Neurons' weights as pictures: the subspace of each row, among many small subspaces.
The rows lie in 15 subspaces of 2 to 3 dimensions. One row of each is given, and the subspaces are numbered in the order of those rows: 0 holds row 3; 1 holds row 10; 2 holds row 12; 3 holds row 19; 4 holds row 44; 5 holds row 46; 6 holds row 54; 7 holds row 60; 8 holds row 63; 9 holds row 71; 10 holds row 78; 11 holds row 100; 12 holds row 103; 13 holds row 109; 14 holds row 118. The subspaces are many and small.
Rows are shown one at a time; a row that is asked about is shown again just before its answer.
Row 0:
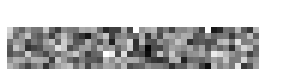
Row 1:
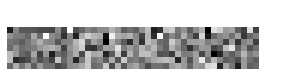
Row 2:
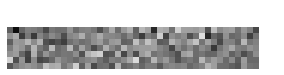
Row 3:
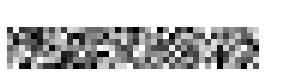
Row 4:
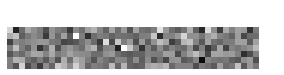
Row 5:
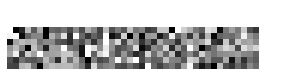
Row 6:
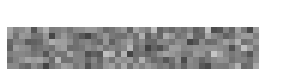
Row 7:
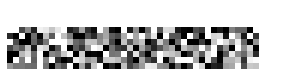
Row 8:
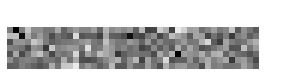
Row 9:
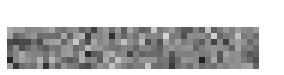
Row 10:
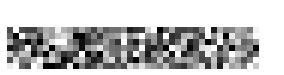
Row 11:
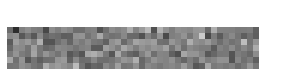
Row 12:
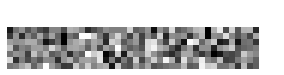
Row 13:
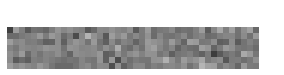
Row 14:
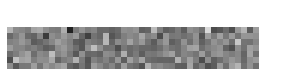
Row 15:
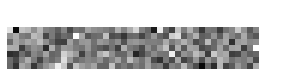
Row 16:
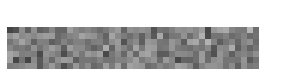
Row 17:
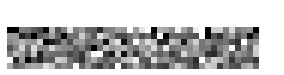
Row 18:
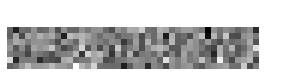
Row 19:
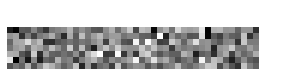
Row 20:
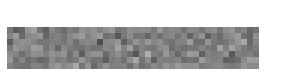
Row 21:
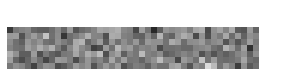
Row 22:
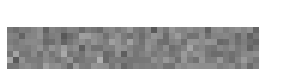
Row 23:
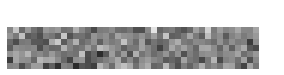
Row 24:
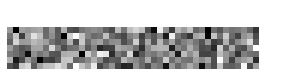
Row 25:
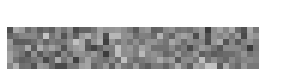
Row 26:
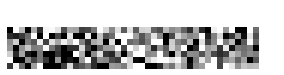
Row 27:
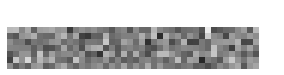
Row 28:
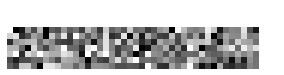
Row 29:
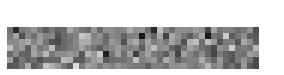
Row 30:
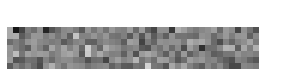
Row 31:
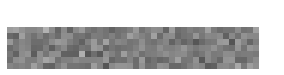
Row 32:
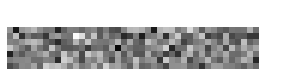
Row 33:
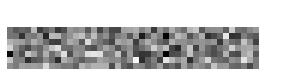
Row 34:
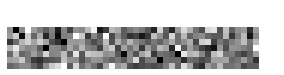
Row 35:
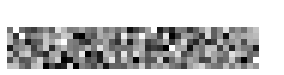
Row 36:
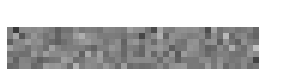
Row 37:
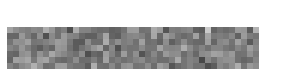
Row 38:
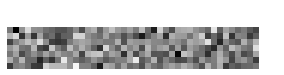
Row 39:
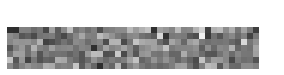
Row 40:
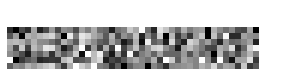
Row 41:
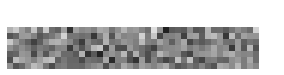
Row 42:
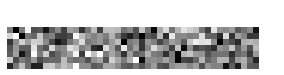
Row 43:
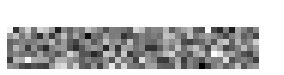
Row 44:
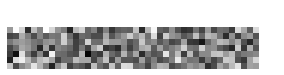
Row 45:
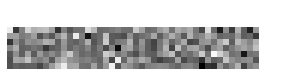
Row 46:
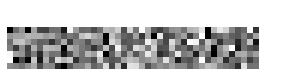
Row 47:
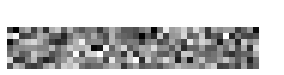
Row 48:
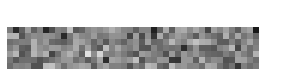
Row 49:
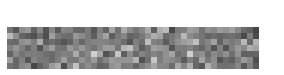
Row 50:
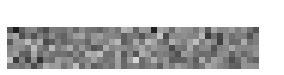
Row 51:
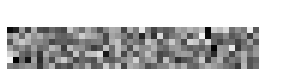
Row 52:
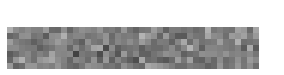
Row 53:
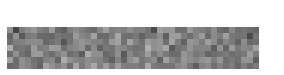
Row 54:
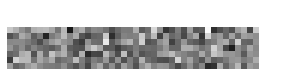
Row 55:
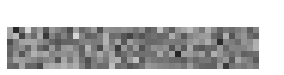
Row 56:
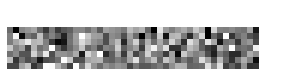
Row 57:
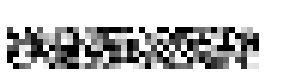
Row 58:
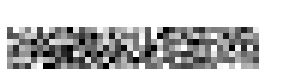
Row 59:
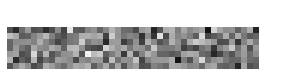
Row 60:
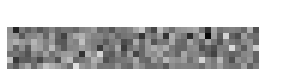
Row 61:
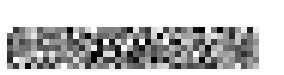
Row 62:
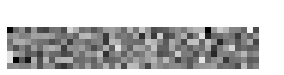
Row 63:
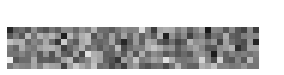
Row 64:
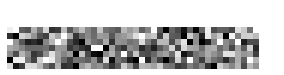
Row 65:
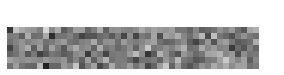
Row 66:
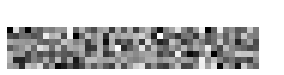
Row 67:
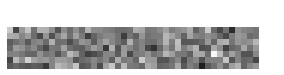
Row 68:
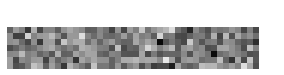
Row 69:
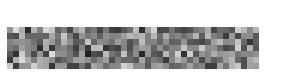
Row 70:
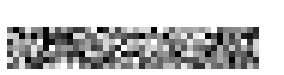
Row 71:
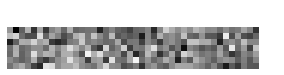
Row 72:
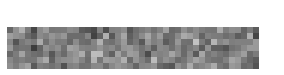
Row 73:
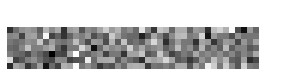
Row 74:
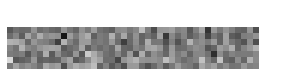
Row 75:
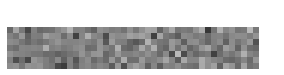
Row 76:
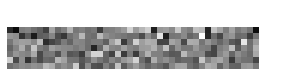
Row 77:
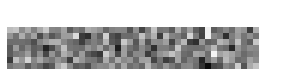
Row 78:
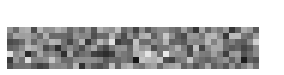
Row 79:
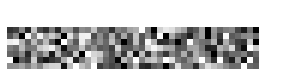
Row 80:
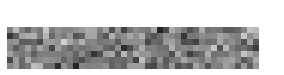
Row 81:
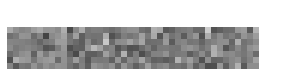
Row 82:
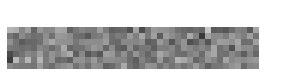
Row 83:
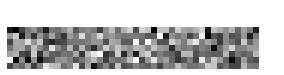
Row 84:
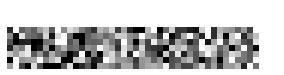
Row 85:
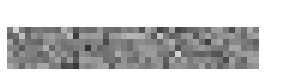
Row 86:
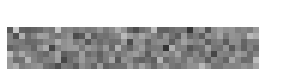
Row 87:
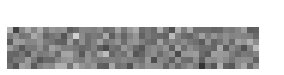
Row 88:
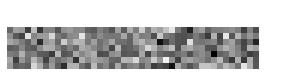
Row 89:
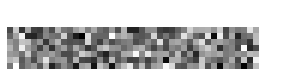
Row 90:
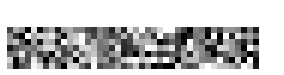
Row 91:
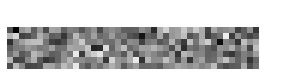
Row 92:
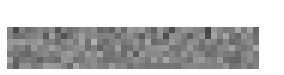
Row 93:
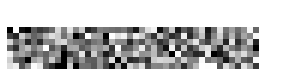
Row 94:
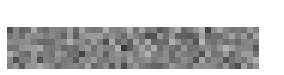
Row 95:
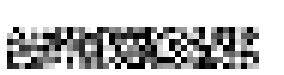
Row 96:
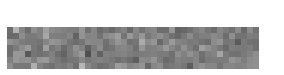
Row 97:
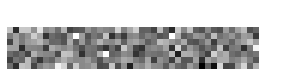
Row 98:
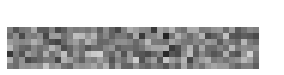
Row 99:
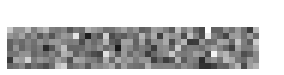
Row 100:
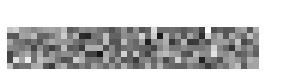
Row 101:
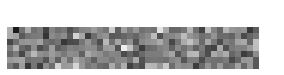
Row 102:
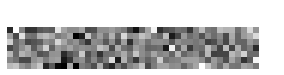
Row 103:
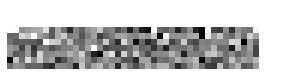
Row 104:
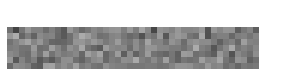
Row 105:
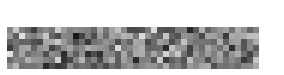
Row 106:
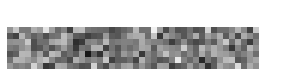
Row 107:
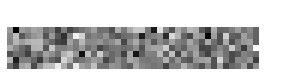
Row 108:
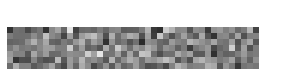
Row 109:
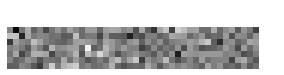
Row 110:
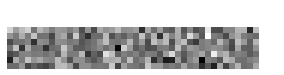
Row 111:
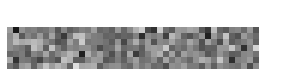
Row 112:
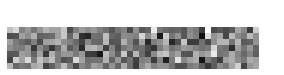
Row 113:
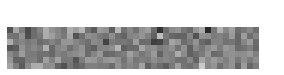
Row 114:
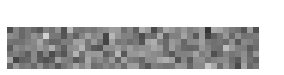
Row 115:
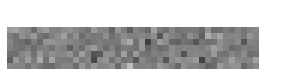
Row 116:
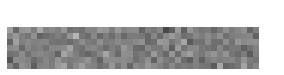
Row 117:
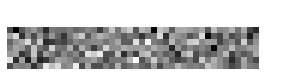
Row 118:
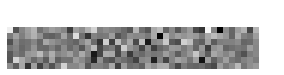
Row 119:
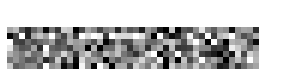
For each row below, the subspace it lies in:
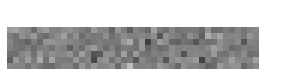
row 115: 3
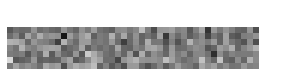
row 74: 8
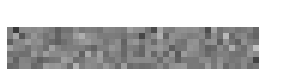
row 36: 1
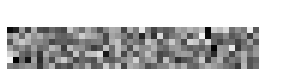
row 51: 5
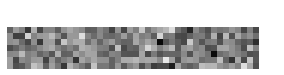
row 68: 8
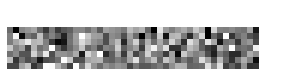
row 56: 1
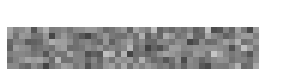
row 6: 10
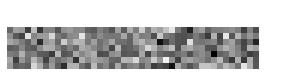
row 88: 8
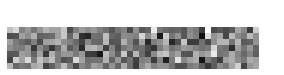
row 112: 11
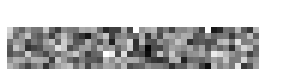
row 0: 10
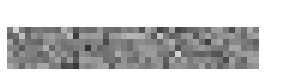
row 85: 13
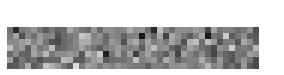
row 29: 1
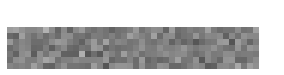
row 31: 13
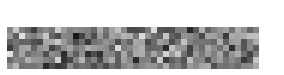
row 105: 10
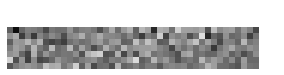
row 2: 3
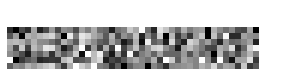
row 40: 0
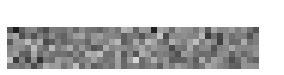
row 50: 3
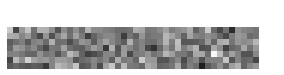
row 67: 10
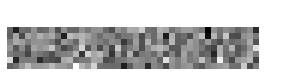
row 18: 0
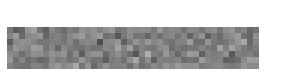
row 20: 14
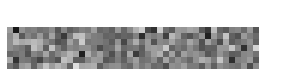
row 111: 7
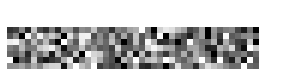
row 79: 8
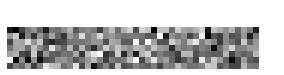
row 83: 3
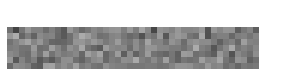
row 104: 11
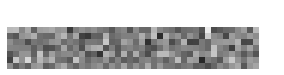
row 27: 11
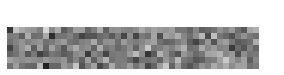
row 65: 4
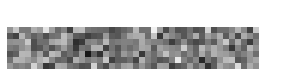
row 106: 13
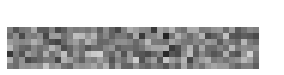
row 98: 10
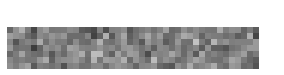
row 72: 14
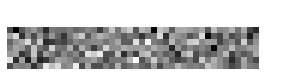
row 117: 3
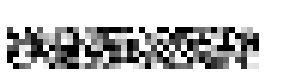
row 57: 4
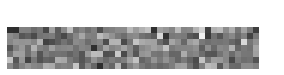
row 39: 12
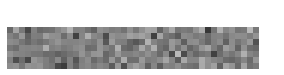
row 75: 11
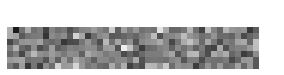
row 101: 14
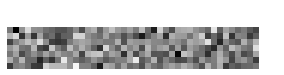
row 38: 11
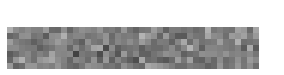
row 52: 9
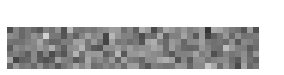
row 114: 6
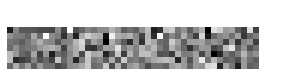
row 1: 6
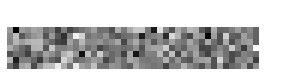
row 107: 7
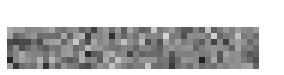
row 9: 8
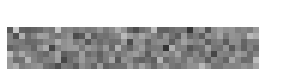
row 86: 10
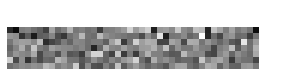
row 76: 12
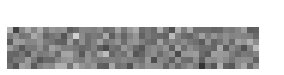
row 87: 0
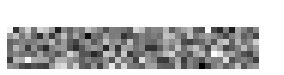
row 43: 10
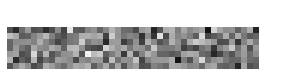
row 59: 6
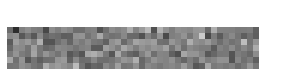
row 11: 12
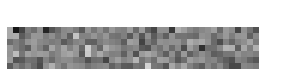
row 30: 4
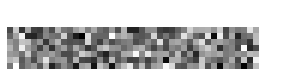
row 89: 8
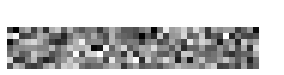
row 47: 9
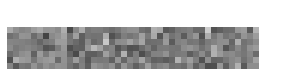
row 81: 6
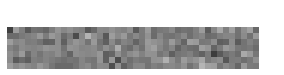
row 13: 2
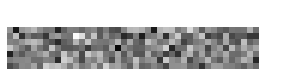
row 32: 10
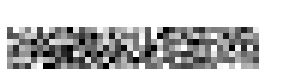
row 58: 9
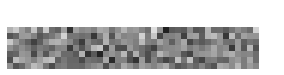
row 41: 9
